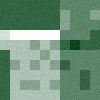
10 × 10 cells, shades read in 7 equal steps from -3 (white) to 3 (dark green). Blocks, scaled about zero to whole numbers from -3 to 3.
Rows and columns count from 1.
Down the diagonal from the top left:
2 2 2 -3 -1 -1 2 1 2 1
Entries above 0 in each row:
10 8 9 4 4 5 5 5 5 5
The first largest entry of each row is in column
1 1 1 10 8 1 1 1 1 1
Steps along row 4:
down same same same same up same same up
